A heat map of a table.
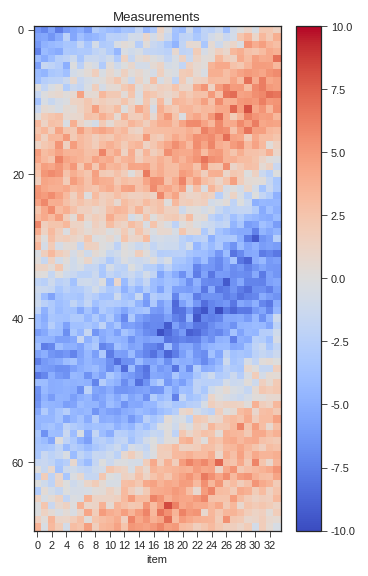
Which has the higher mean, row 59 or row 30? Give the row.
59
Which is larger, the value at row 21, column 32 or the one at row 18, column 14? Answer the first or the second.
the second
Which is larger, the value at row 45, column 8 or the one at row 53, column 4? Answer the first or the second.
the second
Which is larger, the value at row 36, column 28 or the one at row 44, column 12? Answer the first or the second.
the second
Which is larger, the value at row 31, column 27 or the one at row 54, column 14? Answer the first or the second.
the second
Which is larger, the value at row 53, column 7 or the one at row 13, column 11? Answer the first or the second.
the second
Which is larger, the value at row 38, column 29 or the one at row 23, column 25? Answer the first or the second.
the second
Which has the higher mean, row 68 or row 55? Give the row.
68
